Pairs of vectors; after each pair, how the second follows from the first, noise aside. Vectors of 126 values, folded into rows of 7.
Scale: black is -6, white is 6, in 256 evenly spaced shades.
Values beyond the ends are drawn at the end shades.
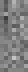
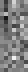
scaled up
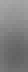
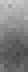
scaled up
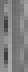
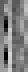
scaled up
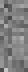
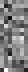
scaled up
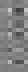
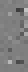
partly zeroed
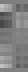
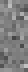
shuffled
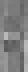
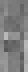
copied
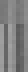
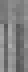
copied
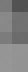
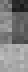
scaled up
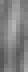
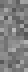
shuffled
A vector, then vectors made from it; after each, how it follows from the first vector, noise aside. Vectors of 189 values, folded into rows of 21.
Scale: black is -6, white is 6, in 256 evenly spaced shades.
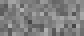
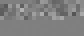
partly zeroed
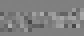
partly zeroed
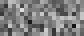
scaled up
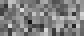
scaled up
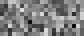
scaled up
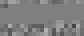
partly zeroed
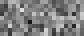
scaled up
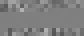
partly zeroed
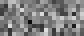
scaled up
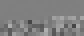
partly zeroed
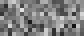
scaled up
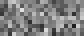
scaled up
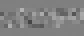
partly zeroed
